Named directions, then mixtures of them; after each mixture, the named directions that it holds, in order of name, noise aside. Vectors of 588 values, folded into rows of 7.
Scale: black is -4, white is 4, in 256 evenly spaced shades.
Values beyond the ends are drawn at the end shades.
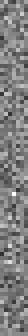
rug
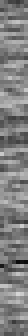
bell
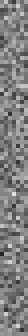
rug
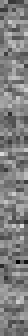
bell, rug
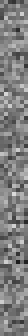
bell, rug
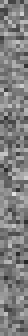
bell, rug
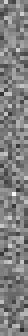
rug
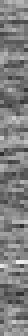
bell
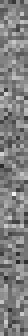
bell, rug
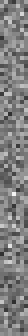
rug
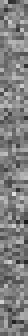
bell, rug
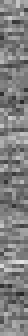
bell, rug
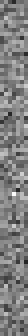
bell, rug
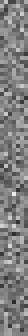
rug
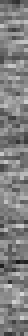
bell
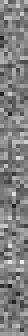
bell, rug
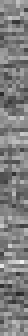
bell, rug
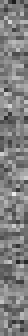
bell, rug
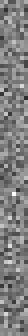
rug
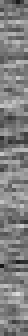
bell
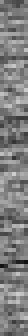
bell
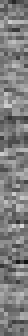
bell, rug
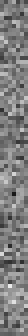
bell, rug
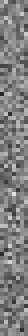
rug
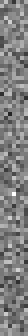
rug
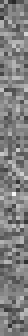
bell, rug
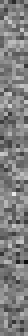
bell, rug
